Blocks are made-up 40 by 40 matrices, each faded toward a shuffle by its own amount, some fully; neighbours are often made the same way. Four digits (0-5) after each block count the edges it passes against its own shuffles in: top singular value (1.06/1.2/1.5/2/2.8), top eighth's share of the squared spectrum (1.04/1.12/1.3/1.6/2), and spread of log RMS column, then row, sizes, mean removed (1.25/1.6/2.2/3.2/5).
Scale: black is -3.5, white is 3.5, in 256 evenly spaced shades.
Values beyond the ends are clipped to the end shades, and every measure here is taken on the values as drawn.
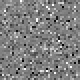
0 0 0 0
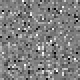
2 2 1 0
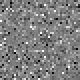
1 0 0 0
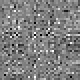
4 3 2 2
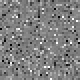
2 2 0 1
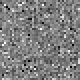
2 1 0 0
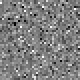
0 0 0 0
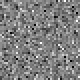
0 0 0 0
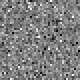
0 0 0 0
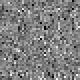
3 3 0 1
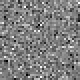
2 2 0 0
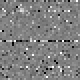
3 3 0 2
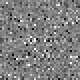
3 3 0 1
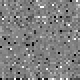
3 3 0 1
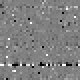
4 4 0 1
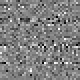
3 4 0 2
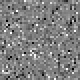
1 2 0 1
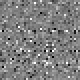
3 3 0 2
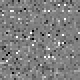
2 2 0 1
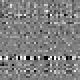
4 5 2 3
